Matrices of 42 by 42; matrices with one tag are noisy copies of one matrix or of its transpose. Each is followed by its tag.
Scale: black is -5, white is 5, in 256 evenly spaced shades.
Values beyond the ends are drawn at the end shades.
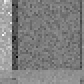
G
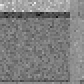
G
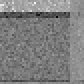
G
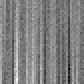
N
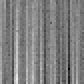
N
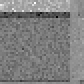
G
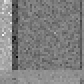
G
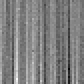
N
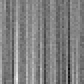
N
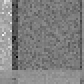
G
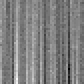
N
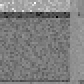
G
